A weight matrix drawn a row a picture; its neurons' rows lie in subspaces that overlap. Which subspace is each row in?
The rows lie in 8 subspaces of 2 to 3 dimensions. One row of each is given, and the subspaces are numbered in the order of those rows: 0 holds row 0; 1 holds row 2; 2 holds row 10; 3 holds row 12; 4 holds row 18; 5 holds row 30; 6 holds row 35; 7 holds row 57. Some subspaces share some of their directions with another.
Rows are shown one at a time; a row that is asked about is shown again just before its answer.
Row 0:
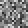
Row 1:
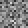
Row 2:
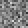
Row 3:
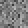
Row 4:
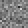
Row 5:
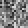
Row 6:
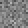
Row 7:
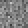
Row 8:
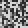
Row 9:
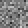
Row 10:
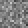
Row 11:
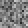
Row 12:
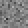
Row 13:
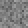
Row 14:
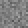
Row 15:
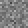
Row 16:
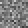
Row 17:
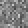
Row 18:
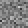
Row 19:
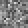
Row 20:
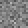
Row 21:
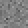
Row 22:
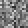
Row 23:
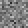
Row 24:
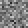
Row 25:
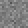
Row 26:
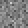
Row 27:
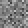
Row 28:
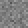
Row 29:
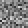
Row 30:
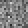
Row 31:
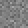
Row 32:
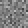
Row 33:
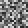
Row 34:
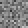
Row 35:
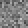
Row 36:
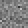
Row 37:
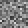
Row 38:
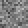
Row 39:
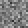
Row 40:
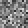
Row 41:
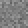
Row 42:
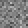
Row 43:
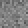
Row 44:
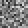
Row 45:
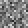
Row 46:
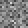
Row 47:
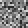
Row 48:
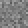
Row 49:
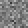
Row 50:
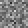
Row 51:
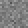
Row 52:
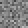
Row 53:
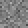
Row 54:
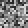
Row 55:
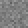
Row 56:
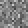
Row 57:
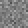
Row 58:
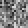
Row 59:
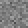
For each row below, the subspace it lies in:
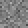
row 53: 3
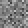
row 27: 7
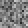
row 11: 2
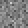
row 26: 5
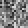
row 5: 2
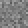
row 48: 6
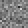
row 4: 4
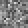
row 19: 3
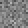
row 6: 7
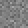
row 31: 3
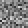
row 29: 4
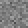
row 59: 4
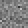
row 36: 4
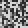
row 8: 1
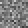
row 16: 5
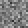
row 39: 1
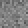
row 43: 6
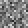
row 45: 5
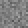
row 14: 1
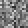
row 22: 2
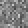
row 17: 0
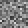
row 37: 4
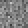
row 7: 5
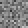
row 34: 5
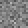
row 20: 4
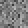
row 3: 0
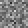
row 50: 1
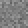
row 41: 6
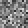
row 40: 7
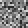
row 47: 7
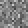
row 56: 0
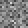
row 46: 7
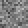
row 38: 3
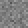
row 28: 2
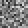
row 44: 3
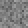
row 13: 2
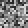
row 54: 6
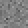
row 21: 3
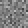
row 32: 7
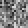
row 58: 2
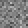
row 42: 7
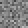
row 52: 5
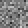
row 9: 7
